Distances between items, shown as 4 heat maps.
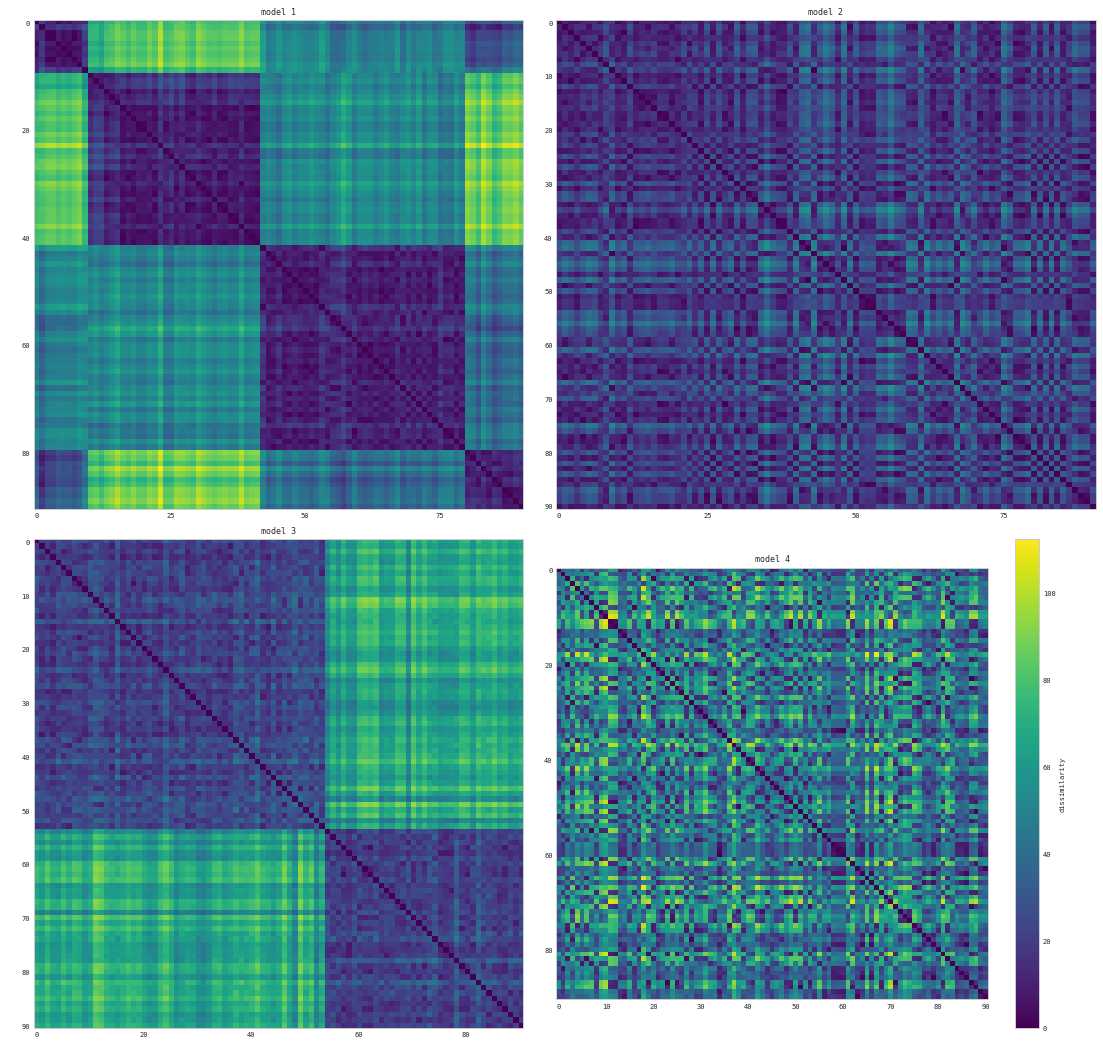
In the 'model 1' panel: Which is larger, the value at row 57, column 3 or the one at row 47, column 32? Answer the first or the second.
the second
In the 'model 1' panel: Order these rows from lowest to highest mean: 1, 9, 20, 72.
72, 20, 1, 9
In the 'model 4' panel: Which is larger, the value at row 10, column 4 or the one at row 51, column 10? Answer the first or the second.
the second
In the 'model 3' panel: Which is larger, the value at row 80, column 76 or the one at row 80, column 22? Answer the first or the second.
the second
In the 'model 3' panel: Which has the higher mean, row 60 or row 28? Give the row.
60
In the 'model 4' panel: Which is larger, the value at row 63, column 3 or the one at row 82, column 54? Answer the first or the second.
the first
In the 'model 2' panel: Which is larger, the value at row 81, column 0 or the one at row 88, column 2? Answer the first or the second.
the second
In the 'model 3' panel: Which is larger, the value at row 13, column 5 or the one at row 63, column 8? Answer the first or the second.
the second
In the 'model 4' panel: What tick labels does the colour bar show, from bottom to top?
0, 20, 40, 60, 80, 100
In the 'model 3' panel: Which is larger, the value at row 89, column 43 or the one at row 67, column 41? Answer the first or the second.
the second
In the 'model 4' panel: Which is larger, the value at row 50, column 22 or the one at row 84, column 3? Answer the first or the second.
the second
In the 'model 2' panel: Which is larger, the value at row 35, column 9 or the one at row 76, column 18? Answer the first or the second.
the second
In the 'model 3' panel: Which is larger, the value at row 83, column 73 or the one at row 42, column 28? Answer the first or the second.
the first
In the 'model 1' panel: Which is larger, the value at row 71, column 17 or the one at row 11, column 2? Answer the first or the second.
the second
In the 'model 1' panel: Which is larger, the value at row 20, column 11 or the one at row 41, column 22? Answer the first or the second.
the first
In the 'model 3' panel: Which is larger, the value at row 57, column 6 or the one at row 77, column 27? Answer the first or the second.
the first
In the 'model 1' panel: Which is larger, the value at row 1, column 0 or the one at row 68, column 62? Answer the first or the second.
the first
